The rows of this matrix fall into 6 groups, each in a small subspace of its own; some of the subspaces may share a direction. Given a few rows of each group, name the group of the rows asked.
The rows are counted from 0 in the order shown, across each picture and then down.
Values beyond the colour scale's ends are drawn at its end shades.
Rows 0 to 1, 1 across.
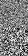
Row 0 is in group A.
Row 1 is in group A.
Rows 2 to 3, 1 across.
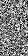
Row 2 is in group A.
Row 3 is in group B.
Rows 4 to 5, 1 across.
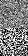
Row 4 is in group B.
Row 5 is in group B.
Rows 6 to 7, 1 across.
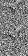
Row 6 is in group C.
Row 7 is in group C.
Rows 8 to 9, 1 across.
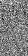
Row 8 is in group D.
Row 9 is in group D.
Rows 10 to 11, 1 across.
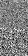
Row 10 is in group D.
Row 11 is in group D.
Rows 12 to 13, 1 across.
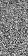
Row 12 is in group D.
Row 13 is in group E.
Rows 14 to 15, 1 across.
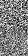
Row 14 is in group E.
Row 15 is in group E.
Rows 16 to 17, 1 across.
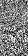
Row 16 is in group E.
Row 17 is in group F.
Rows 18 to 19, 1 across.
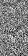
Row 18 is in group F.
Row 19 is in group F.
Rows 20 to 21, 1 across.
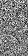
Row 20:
D
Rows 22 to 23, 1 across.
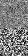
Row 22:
F
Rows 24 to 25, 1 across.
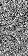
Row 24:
E
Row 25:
F
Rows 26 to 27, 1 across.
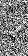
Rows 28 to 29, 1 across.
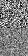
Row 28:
C
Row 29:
E
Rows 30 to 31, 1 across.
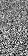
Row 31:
E
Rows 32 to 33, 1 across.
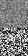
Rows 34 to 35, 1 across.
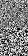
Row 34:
D
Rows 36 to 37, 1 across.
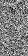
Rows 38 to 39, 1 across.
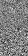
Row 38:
B
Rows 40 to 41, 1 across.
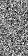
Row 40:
E
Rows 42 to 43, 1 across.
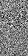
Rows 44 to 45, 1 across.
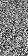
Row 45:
D
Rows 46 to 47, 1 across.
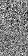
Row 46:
E
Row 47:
A
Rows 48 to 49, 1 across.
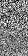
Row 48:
E
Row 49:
A
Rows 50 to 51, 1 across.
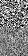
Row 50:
B
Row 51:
F
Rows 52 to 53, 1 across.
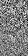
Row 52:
A
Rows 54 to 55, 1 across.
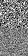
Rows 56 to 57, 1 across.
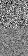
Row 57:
B
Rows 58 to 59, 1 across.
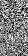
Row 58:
B
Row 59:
F
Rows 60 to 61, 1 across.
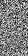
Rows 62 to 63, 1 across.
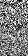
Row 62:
A
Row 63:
C
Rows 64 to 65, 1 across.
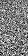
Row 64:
D
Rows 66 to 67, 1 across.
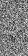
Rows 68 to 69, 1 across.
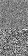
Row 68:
D
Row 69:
F
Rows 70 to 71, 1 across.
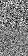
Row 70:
D
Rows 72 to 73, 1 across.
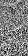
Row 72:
B
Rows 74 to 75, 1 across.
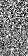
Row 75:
E
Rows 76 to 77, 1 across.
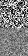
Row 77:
A
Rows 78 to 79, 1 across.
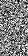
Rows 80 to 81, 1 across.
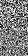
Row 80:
B
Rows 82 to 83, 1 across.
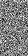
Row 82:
D
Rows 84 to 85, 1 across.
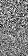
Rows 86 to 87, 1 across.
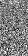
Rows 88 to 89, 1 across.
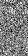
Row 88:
C
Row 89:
D
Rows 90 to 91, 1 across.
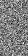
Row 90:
E
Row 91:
B
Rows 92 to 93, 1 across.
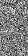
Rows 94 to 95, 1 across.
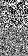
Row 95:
D
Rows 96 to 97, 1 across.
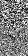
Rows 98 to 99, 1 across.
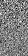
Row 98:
F
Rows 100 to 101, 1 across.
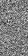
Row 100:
E
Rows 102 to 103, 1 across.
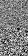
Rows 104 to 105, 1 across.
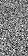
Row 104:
A
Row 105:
D
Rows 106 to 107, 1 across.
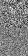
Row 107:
C
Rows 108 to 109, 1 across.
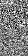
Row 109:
B
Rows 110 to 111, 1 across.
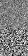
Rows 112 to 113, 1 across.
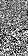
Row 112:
E
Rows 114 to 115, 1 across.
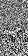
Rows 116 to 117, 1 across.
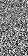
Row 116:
A
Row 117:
D
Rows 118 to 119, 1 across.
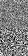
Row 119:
B
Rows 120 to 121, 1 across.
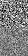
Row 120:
D
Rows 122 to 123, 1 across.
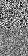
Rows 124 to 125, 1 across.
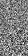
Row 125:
B
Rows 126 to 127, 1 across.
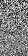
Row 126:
F
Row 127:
A
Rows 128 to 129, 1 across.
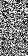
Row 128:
B
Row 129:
D
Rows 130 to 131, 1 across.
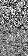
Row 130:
B
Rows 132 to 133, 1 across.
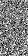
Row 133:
E
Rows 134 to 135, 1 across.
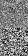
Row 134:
B
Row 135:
B
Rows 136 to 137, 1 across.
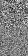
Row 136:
B
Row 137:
C
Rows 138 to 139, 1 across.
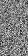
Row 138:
A
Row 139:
C
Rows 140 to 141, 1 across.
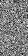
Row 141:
A
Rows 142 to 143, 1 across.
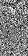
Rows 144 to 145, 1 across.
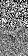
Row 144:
D
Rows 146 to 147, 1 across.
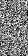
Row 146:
E
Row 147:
C
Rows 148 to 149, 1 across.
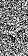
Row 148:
E
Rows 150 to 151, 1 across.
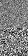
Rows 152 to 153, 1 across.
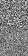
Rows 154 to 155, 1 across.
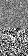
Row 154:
C
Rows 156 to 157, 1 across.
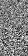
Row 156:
B
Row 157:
B
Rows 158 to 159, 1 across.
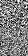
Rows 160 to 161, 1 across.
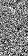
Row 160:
C
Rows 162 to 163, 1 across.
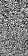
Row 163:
E
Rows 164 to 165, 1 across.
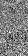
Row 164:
B
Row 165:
F
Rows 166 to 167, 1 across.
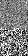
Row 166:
E
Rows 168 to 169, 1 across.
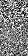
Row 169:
E
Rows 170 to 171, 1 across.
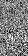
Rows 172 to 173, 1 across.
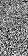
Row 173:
E
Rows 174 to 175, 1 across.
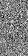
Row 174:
E
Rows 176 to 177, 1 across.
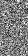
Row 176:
B
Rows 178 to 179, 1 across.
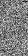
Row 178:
F
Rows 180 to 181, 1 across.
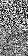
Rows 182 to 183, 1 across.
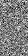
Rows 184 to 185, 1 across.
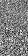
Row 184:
E
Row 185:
C
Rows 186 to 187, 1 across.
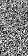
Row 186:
E
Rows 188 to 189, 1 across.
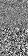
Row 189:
A
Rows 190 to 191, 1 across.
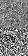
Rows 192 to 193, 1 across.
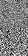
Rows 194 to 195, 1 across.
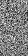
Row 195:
B
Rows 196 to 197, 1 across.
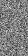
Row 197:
D
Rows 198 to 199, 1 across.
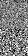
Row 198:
D
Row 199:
D
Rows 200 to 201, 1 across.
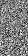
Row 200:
D
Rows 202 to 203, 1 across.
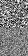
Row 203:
C
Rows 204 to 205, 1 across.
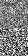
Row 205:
D
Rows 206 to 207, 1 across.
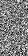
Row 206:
A
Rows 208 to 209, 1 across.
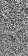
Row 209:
F
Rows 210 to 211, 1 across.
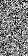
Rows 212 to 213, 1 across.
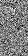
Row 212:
A
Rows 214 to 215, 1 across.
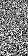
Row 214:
D
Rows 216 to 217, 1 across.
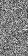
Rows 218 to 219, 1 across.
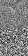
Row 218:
C
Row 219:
A
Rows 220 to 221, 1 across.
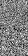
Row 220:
E
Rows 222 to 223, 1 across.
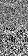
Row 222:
A
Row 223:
C
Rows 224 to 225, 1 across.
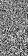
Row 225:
A
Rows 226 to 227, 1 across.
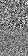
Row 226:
A
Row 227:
A
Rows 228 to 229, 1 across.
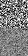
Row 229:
F
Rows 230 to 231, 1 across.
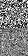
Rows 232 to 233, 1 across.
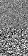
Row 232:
E
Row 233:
E
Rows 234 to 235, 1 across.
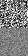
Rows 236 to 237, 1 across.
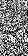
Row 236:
E
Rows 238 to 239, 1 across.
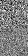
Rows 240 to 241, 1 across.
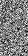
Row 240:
D
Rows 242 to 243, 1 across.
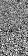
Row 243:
D
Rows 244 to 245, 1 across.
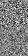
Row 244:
D
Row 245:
A
